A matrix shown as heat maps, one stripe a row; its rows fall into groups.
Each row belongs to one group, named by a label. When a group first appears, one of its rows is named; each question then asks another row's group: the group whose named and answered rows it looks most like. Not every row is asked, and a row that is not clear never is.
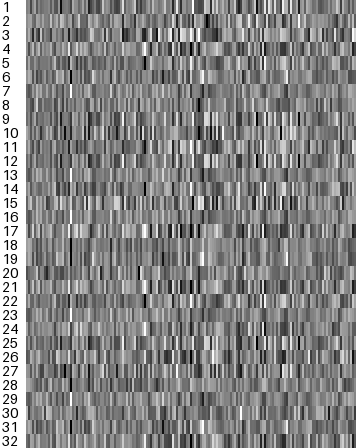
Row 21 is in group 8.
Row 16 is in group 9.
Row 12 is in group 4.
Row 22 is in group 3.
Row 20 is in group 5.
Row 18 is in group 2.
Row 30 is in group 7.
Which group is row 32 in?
8
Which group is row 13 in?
9
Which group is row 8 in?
5
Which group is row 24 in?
8
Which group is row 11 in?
3
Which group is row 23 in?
9
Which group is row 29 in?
9
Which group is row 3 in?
3
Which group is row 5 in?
3
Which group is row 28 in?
2
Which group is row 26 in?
8
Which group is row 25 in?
4
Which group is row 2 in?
7
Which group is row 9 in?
4
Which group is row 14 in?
3
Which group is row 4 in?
8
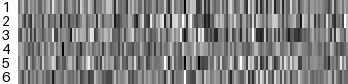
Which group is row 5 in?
7
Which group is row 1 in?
7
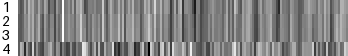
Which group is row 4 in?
3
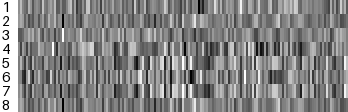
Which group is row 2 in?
2
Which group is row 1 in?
7
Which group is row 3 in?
9
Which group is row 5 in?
3
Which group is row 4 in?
7
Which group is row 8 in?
2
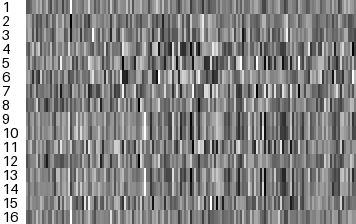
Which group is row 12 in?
5
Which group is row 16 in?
9
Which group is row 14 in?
8
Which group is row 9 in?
8
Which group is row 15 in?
7
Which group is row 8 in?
5
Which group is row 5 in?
7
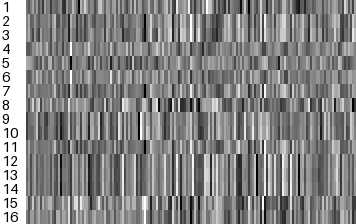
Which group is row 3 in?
3
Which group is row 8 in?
8
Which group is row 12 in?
4
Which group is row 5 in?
2
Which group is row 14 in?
4
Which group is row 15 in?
8
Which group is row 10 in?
5
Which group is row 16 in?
8
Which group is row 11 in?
3
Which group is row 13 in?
4
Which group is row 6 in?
9
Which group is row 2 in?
3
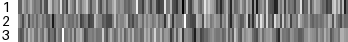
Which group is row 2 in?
4
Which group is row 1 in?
8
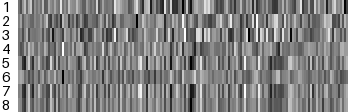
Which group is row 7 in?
5
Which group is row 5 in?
5
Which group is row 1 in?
8
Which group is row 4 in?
9
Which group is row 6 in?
2
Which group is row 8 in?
5
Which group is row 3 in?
4
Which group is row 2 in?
3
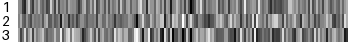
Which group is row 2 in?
3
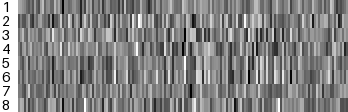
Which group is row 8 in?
2
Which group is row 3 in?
7
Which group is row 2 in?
5
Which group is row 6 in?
4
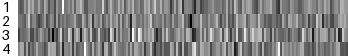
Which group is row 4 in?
2
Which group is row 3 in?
5
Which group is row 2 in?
5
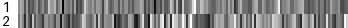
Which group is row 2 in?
3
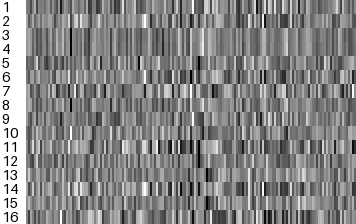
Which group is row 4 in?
2
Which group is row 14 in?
8
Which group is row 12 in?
5
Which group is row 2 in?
8
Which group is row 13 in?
7
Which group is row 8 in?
2
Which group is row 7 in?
3
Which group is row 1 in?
4
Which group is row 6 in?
8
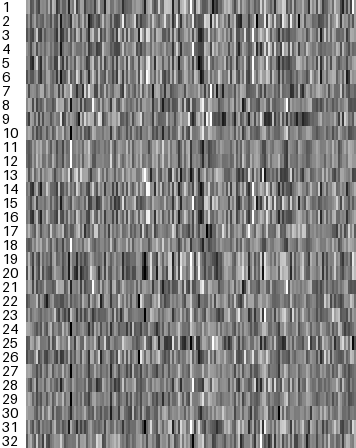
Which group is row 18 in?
9
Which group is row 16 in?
5
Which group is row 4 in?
4
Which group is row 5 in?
5
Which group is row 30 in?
2
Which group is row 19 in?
3
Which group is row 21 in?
2
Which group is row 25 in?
8
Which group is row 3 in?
5
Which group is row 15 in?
4
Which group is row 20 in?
3
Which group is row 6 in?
5
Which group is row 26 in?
5
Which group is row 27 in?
2
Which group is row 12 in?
9
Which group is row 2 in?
4
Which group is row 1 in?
3
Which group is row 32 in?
7
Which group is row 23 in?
3
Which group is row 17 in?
7
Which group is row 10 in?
2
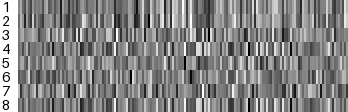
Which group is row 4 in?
4
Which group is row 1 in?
3
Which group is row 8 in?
4
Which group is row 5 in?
7
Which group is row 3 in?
7
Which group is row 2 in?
3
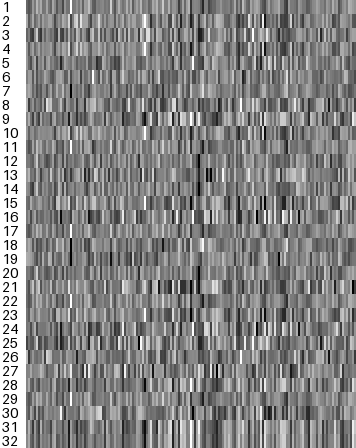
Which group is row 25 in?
5
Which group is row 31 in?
3
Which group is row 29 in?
9
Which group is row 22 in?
9
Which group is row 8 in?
7
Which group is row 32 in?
3
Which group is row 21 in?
8
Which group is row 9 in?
3
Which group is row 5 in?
4
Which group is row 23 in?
8
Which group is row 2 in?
8
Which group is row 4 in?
8
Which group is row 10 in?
8
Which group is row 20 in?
5
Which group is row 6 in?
2
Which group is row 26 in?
7
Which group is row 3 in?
5
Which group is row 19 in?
2
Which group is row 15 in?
8
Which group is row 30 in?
7
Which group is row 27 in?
7
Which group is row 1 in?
9
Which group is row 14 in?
5
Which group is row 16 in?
4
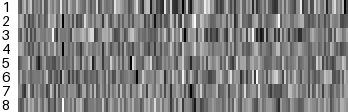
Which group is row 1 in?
8
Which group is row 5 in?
5
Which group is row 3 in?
7
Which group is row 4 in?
2
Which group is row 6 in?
3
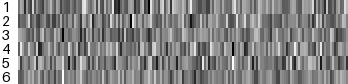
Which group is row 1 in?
3
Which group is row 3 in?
2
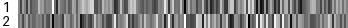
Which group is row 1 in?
7
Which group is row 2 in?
4
